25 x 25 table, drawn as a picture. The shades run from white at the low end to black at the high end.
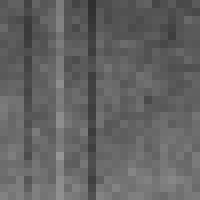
The field climbs toward the top. Columns 4, 8 and 12 differ from the columns beside them. The grain runs up and down.
